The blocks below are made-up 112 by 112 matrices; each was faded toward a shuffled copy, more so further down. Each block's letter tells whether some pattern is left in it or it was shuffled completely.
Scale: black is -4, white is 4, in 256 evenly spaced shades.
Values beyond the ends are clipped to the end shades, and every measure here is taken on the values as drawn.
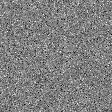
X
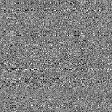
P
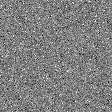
X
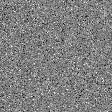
X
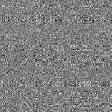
P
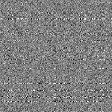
P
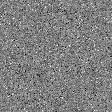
X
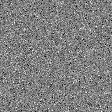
X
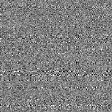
P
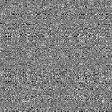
P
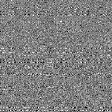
P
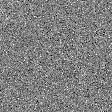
X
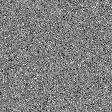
X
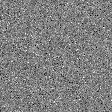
X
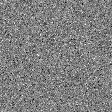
X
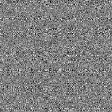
P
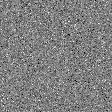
X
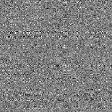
P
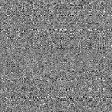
P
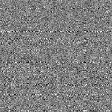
P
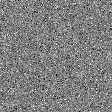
X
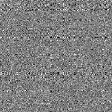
P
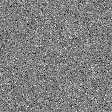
X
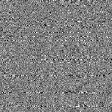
P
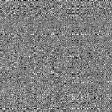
P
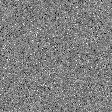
X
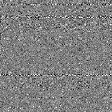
P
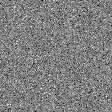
X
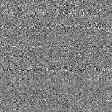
P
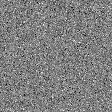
X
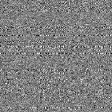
P
